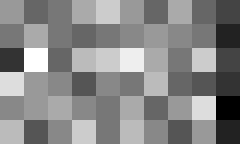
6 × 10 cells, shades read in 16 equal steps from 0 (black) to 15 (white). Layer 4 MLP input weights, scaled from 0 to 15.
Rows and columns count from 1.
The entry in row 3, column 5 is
12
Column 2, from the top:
6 10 15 9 9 5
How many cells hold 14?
1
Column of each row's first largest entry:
5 2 2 1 9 4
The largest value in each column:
13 15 10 12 12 14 11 10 13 4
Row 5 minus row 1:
-1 3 3 -2 -5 1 0 -1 7 -4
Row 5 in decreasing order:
13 10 10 9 9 8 8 7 6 0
